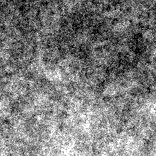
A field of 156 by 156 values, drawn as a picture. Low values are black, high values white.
The field is mottled with small blotches. There are no regular stripes. The ninth with the highest average is the bottom middle. Values rise toward the bottom.
